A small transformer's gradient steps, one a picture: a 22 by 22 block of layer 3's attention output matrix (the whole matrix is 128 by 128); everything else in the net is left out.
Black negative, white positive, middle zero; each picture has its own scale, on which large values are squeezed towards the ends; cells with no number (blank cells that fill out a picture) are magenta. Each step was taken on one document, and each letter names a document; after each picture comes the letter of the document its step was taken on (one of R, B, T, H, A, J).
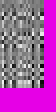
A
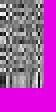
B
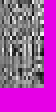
A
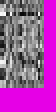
B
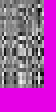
A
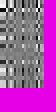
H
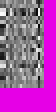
B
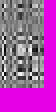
A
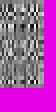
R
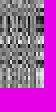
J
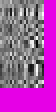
R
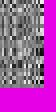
A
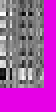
B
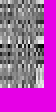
J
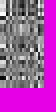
B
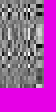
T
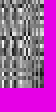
A
